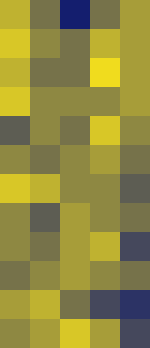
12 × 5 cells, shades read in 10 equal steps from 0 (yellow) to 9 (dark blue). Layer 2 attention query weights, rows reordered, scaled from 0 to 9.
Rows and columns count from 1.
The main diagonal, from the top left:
2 4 5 4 4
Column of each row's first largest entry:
3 3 2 2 1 2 5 2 5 1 5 5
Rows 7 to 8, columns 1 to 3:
1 2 4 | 4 6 3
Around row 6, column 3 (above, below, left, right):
5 4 5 3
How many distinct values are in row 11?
5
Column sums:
37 49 51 39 59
